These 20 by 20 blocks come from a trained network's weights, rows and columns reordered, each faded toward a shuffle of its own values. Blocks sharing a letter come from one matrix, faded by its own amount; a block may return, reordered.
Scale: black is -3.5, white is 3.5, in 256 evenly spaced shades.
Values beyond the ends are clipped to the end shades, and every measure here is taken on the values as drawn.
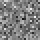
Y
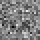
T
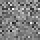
T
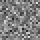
Y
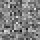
T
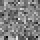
T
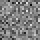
T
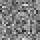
T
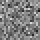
Y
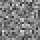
Y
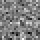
T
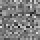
T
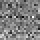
T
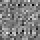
T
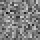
Y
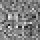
T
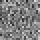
Y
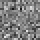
T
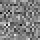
T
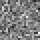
Y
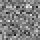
T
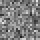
Y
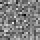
Y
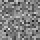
Y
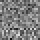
T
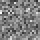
Y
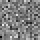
Y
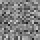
T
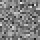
Y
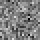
Y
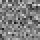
T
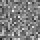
Y
